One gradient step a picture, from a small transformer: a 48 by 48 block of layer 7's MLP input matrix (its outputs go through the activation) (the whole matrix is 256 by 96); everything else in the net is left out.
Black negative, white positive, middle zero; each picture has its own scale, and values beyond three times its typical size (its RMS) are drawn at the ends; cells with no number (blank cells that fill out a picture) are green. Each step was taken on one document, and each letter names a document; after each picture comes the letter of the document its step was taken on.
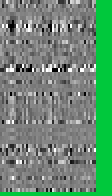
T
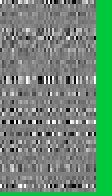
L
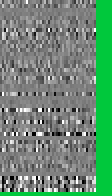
L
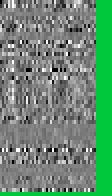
T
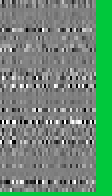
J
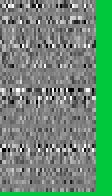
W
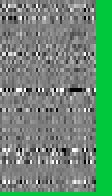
W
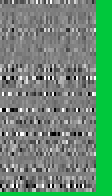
L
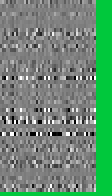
L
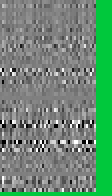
J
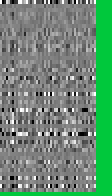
L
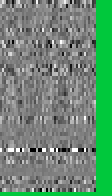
T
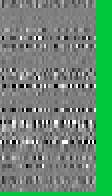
J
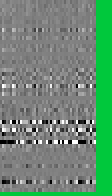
J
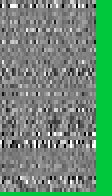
L
